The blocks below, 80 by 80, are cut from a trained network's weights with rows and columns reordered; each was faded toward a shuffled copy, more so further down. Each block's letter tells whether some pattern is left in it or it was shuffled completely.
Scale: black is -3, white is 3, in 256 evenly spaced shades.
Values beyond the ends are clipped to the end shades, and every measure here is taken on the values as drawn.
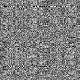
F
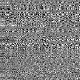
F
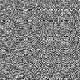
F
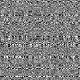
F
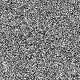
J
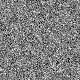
J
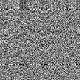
F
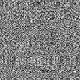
F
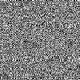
F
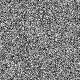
J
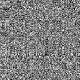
F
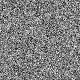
J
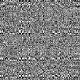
F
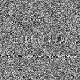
F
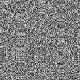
F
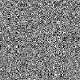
F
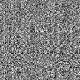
F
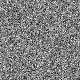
J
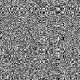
F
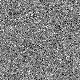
J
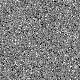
J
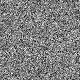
J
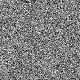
J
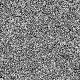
J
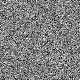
J
